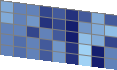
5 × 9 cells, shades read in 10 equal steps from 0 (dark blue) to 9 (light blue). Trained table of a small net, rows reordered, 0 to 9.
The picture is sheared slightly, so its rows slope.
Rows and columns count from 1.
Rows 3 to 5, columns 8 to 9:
7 2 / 0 5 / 0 5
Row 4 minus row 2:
-2 -1 -1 2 4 1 3 -7 -3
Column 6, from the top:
1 0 0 1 1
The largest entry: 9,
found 2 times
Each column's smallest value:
5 4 2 1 2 0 3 0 2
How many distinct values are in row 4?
7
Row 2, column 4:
1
